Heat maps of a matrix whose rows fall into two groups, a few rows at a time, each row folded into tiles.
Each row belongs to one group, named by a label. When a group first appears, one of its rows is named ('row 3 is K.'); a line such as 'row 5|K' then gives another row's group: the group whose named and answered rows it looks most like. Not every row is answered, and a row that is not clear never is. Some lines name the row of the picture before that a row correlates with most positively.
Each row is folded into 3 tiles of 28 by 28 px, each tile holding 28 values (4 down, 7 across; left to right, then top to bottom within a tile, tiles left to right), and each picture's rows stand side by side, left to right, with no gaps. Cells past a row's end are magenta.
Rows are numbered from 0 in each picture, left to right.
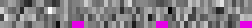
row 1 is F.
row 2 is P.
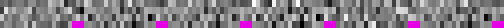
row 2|F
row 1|F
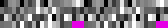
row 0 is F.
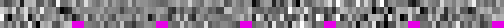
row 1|F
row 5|P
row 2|P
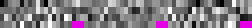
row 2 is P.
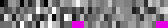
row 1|P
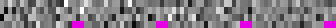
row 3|F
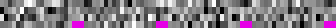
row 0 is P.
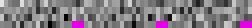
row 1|F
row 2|P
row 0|F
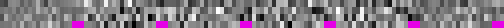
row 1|F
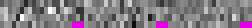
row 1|F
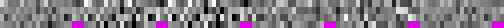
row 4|P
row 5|F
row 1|F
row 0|F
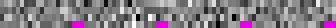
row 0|P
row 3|P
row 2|F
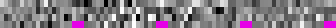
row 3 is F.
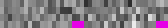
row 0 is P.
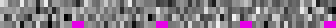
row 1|F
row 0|F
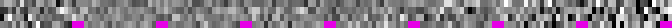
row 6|F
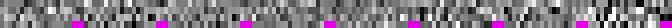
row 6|P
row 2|F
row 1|F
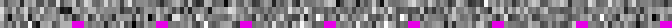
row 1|F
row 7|F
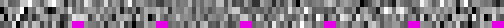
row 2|P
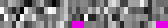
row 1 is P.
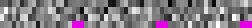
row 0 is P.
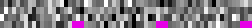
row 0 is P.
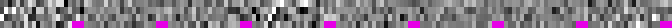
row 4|F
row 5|P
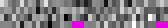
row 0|F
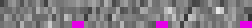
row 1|P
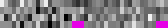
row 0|F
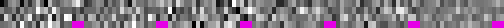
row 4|P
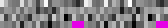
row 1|F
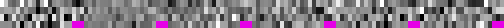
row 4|F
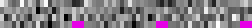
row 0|F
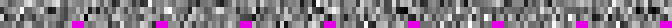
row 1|P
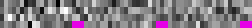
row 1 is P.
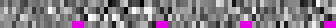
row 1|P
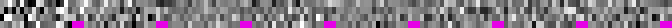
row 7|F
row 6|P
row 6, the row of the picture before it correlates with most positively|2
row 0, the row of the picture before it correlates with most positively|1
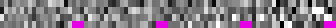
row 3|P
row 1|P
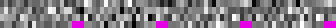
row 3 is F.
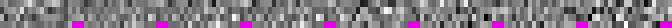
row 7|P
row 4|P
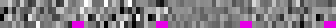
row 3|F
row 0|P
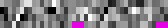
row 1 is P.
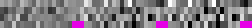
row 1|F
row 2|F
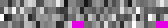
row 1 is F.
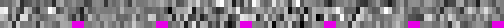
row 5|P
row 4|P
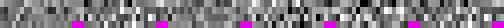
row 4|P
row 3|F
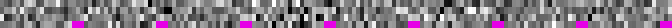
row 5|P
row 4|P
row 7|P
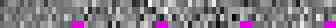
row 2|F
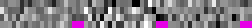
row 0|P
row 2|F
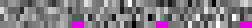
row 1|F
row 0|P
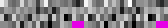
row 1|F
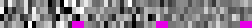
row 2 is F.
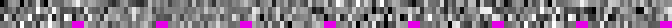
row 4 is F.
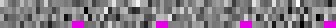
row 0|F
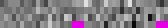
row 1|F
